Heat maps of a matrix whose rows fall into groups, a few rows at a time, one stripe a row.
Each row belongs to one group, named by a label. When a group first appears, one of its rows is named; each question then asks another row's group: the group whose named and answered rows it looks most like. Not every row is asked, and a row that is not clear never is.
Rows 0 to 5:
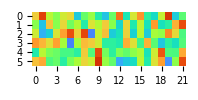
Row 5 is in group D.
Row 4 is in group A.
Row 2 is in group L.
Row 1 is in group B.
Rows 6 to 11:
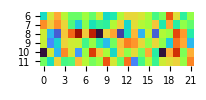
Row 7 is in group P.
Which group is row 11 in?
A
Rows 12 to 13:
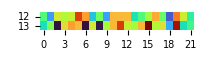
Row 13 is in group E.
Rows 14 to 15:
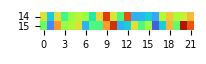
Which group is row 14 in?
A
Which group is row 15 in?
B
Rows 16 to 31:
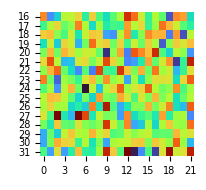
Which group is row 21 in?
D
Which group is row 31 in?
A
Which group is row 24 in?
E
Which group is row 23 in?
D
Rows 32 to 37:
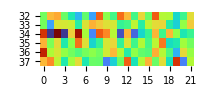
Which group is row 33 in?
B
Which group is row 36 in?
P
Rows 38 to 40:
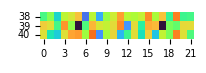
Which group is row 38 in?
E
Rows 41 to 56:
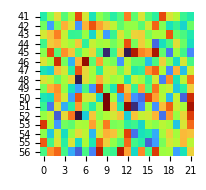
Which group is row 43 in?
P
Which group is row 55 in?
A
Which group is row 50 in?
A
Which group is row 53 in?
D
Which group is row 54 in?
A
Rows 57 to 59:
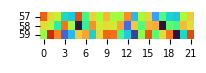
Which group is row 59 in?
D
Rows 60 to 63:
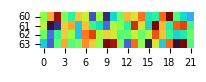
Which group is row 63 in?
B
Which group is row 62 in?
B
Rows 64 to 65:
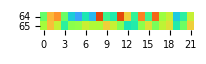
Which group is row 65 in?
D
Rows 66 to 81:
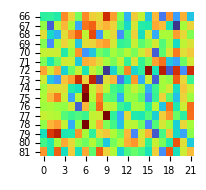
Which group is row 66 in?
B
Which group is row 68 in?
L
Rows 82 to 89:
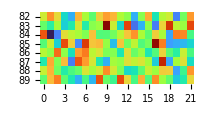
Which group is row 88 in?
D
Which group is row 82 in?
D
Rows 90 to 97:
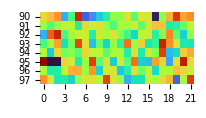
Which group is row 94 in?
B
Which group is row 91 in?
B
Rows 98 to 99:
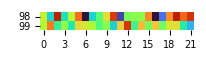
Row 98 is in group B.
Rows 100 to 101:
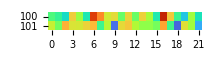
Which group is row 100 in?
B
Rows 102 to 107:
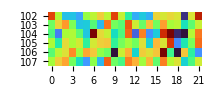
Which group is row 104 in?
B
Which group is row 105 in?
B
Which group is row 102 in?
D
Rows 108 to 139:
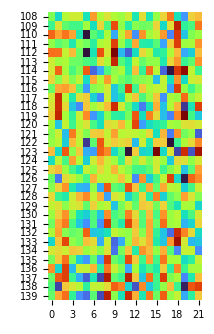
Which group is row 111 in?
A
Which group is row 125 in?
D
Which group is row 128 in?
L
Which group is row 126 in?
B
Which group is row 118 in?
D
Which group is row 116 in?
P
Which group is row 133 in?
P
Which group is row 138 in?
B
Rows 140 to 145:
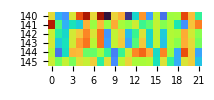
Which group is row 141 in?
D
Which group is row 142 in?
L
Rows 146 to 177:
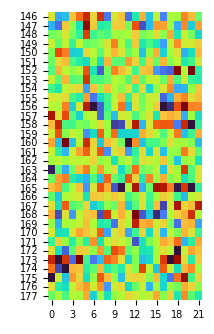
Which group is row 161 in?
L
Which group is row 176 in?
L
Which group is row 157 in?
P
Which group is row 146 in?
L
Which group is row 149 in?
A
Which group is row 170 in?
L
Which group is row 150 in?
D
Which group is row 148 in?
E
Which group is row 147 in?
A
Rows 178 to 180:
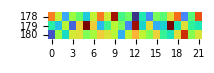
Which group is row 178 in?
D
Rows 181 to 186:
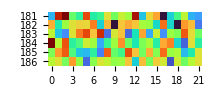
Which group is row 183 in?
L
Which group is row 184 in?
P
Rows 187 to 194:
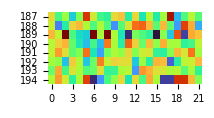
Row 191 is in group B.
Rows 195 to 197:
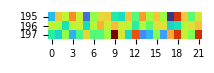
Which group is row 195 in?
P
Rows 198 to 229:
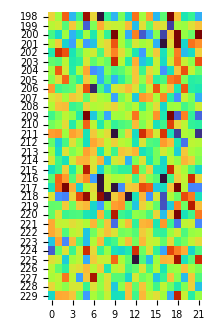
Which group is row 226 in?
L
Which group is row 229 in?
P
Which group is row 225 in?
D
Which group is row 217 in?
P
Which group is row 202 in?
D
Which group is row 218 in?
L
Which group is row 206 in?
E
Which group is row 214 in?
L
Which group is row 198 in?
P
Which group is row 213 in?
A
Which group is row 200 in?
A
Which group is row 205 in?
P
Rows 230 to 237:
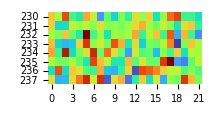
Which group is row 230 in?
P
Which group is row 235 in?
B
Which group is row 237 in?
L
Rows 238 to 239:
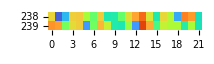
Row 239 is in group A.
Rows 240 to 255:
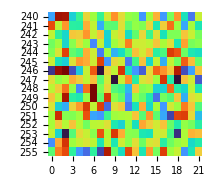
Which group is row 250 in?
L
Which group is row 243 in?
E
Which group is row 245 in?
L
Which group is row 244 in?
P
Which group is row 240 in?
D
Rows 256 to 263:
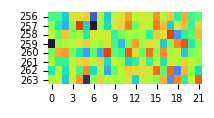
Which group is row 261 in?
L
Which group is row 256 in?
E
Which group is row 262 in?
E
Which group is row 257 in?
E
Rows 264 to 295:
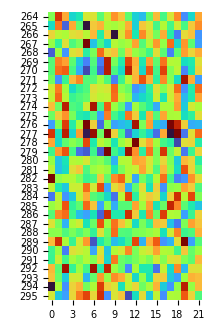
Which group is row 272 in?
D
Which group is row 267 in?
E
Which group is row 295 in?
L
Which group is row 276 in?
P
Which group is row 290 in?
E
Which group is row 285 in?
P
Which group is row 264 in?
D
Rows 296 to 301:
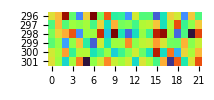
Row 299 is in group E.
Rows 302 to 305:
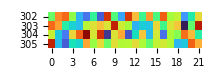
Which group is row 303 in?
D
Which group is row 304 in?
L
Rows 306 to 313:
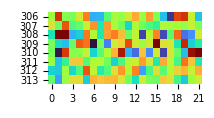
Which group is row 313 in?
B
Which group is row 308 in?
D
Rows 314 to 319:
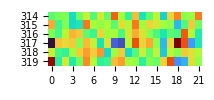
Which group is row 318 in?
L
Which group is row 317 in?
P
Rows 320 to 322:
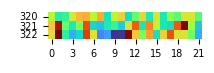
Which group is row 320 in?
L
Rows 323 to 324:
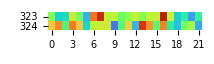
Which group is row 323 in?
B
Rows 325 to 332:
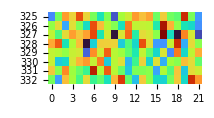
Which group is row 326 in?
B
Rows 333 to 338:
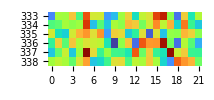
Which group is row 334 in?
E
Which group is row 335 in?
L
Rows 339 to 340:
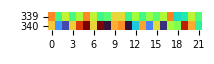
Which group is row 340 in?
L
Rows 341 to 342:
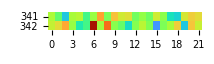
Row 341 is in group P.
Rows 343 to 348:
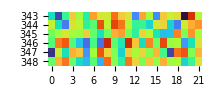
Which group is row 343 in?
B
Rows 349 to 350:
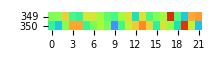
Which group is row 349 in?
B
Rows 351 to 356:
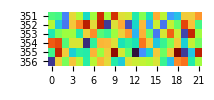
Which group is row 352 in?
L
